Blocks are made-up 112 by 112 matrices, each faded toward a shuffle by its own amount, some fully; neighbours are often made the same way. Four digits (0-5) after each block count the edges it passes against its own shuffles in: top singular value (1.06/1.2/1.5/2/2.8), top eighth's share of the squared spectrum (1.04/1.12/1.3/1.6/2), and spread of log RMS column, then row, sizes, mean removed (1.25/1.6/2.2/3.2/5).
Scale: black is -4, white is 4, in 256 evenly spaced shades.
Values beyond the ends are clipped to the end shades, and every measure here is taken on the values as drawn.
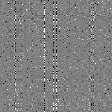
5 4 3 2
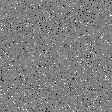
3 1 0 0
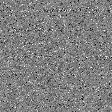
1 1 0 2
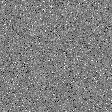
0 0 0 0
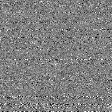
2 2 0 3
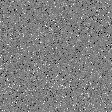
2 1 0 0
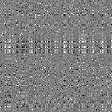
5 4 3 3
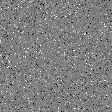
0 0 0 0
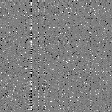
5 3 2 1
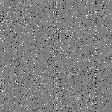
4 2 1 0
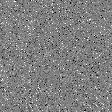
3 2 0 0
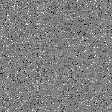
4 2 1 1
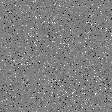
2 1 0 0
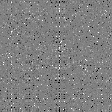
4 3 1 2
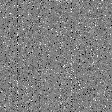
2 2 2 0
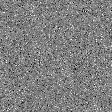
1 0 0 0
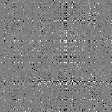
5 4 3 3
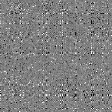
5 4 3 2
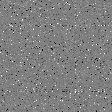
2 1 0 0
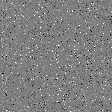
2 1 0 0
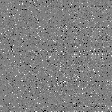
4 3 1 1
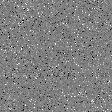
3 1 0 0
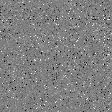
3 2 1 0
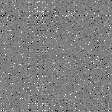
4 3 2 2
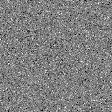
3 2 0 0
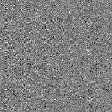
4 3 2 2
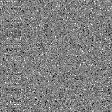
4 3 1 1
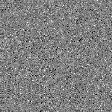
4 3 1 2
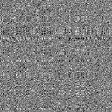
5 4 3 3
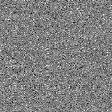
4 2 1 1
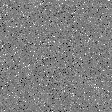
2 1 0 0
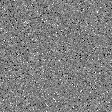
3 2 0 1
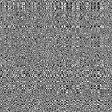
5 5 3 4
